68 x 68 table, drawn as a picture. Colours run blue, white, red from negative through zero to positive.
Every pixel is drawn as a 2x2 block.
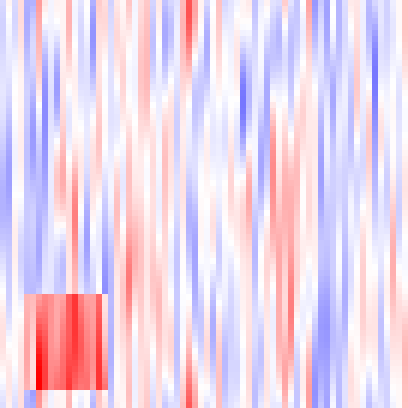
An odd patch, higher than its surroundings, sits in the bottom left. The ninth with the highest average is the bottom left. Neither half mirrors the other. Streaks run downward.
